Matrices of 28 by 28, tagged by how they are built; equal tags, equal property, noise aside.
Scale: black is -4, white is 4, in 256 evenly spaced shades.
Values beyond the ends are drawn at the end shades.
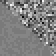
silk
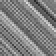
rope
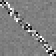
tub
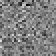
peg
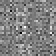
peg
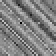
rope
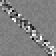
tub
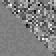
silk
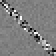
tub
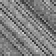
rope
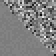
silk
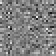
peg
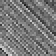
rope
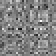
peg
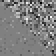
silk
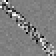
tub
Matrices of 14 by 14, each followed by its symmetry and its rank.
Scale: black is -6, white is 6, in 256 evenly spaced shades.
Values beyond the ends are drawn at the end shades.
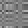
neither, rank one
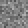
neither, full rank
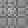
symmetric, rank two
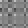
symmetric, rank one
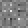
symmetric, rank two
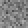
neither, full rank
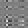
neither, rank one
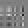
neither, rank one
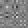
symmetric, rank two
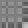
symmetric, rank one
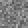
neither, full rank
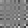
symmetric, rank one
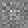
symmetric, rank three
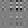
neither, rank one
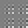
symmetric, rank one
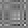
symmetric, rank one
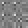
symmetric, rank two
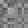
symmetric, rank two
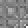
symmetric, rank three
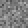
neither, full rank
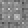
symmetric, rank three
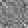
symmetric, rank three
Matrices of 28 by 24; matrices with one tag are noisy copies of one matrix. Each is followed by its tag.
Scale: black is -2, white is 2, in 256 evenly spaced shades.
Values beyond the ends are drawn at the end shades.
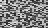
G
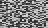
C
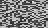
C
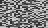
C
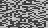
C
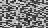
G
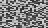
G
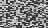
G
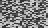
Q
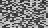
Q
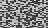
G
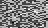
C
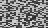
G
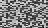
G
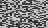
C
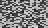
Q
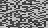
C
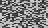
Q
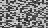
G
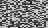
C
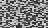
G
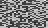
C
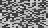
Q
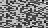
G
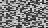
G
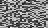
C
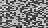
G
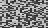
G
